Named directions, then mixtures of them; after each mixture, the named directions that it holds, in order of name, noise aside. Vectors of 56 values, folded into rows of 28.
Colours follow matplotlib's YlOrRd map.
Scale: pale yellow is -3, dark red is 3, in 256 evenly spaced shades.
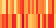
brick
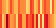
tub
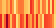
brick, tub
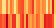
brick, tub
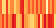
brick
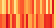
brick, tub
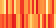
brick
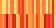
brick, tub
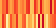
tub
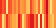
brick, tub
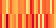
tub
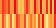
brick, tub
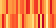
brick, tub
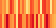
tub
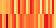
brick, tub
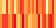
brick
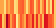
brick, tub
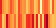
tub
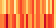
brick, tub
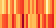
brick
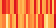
brick, tub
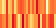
brick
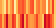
brick, tub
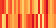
brick, tub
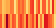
brick, tub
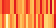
brick, tub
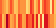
tub
